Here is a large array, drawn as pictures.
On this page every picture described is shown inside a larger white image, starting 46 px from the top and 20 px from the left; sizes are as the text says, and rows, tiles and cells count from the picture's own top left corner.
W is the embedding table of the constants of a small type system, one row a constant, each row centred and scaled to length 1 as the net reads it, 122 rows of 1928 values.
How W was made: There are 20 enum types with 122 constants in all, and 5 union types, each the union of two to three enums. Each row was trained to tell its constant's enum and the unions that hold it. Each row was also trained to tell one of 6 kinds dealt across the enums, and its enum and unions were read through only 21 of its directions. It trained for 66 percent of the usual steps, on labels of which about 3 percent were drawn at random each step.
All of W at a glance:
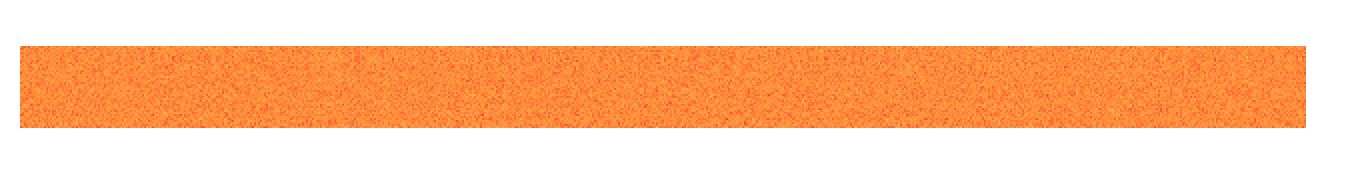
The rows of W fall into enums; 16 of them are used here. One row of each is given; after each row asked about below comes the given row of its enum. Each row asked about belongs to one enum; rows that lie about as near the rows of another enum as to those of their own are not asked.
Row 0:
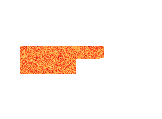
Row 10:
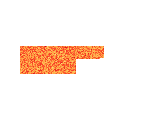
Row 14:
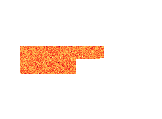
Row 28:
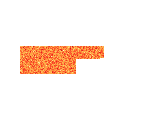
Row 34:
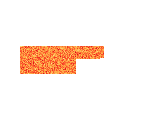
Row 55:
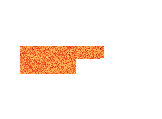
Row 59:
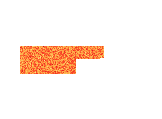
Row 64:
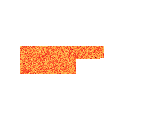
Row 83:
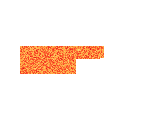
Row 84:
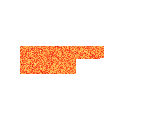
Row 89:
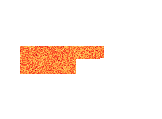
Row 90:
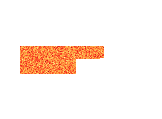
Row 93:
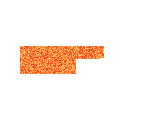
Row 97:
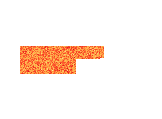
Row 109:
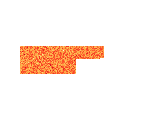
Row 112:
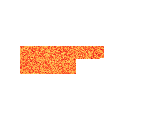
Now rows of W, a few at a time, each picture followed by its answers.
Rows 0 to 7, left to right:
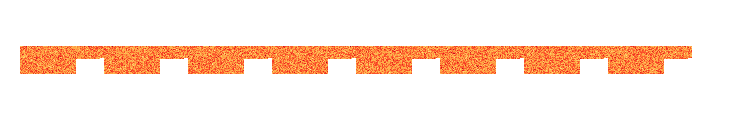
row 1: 34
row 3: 34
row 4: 10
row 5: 89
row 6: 112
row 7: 59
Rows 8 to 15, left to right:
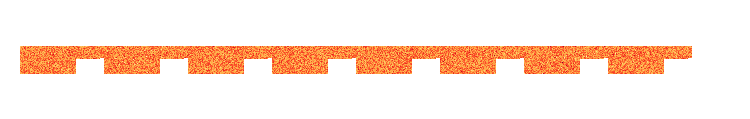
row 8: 14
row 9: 55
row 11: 55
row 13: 55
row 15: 84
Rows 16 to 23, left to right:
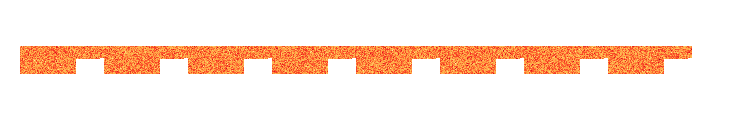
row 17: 34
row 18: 28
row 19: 14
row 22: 93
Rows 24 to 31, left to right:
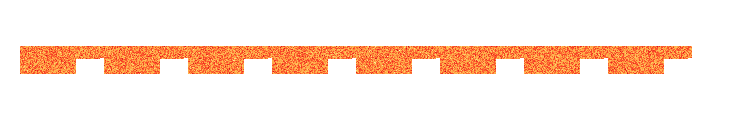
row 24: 84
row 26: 109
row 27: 83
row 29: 64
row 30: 97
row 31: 93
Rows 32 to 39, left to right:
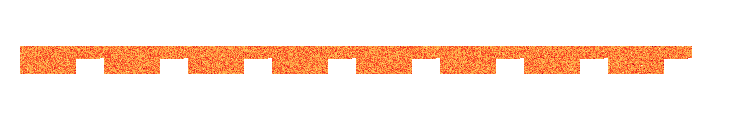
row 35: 93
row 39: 84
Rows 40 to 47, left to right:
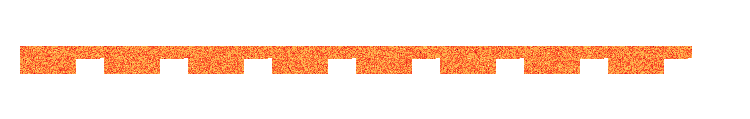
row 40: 83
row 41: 55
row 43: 93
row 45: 97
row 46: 14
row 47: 10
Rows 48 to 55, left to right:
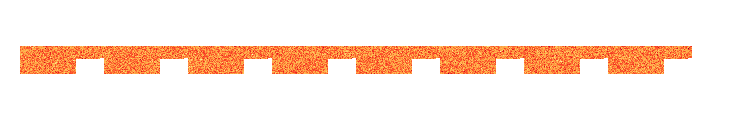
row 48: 59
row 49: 83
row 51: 64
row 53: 14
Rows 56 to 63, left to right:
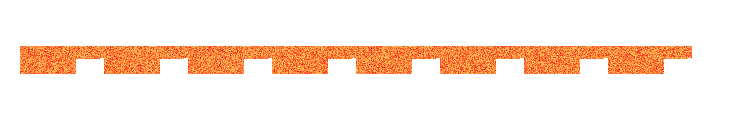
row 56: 83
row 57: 90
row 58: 89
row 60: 89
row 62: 93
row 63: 64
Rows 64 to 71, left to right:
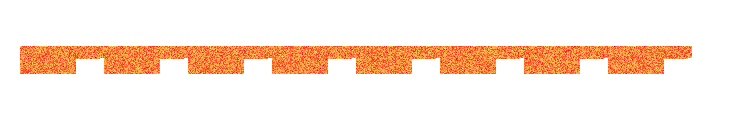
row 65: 84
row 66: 55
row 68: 83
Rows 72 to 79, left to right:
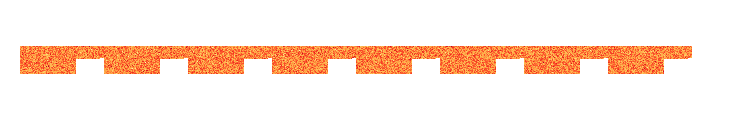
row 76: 112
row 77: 64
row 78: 14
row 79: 90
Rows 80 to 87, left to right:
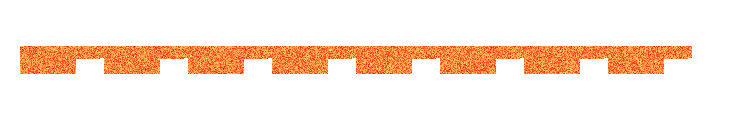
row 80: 34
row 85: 64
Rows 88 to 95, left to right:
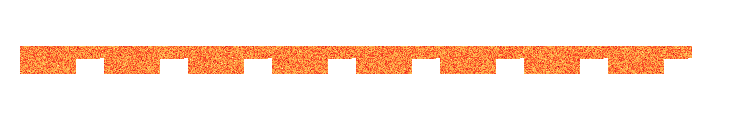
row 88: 10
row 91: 112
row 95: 93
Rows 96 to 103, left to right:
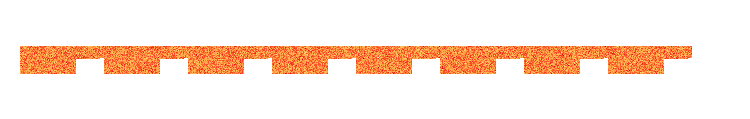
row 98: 112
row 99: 10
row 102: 89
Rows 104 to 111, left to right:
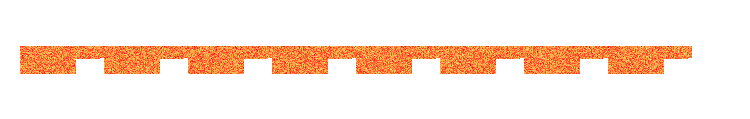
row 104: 84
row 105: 84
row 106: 59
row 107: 64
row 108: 14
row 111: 55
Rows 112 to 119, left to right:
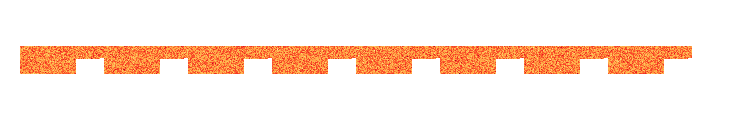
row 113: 97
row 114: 97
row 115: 97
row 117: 97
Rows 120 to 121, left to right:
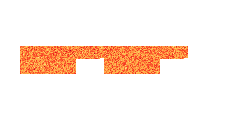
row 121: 10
